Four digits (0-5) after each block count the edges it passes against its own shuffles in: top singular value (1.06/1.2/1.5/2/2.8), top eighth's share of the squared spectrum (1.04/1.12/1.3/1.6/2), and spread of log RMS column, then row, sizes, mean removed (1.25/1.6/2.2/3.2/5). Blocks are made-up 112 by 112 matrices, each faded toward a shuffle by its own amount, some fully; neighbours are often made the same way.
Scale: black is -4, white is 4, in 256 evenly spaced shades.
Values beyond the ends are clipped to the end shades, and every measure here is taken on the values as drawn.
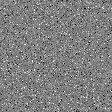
0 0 0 0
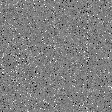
1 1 1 0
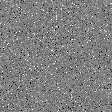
0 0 0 0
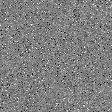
0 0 1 0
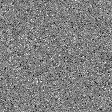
0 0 0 0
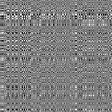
5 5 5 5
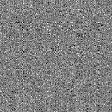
4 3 2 2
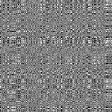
5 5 4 4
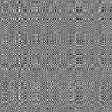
5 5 4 4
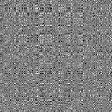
5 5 3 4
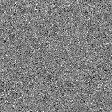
3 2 1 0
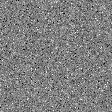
2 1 0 0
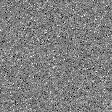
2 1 0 0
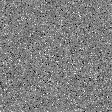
1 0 0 0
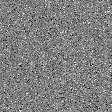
2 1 0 0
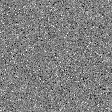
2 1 0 0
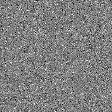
0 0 2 0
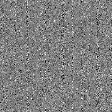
1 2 3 0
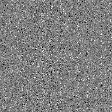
1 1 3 0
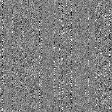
2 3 4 0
